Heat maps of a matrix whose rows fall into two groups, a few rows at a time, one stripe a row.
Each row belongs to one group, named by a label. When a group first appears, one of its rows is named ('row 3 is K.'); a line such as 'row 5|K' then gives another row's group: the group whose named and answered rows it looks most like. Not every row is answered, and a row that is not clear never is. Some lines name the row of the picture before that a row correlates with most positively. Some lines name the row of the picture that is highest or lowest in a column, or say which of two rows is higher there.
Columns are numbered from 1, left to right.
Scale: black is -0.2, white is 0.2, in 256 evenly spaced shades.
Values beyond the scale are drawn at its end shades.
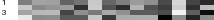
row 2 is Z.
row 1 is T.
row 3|T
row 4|Z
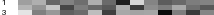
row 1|Z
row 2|T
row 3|Z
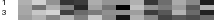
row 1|T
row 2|Z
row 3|T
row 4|Z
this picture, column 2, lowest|2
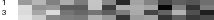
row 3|T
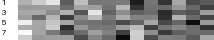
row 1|T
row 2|T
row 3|Z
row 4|T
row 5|Z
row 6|T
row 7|Z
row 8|Z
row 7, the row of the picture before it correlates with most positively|4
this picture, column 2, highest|1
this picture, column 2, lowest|4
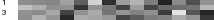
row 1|Z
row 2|Z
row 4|T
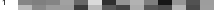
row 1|Z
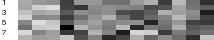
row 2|T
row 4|T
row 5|T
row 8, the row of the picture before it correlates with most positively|2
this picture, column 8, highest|6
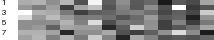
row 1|Z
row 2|T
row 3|Z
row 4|Z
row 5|Z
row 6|Z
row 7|T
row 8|Z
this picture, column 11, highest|7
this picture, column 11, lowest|1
